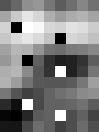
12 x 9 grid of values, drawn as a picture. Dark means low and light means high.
The bottom left is the ninth with the lowest average. Overall the values sit about 50% of the way up the scale. Six lone cells stand out: three far higher and three far lower than their neighbours.
